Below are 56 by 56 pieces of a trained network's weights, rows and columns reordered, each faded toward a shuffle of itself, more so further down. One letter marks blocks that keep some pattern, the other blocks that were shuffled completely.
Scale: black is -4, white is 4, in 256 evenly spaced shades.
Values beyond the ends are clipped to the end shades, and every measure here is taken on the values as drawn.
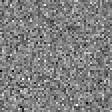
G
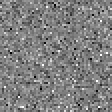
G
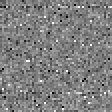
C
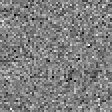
C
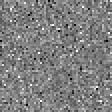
G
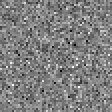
C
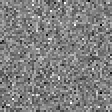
C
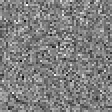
G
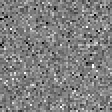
G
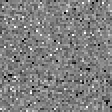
C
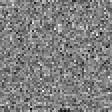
C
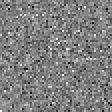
G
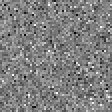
G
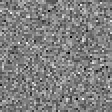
G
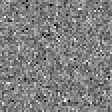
C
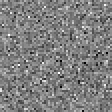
G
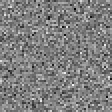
G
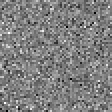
G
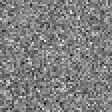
C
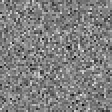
G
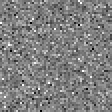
G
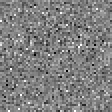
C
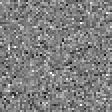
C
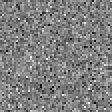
G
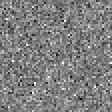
G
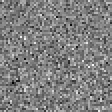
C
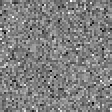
G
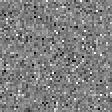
G
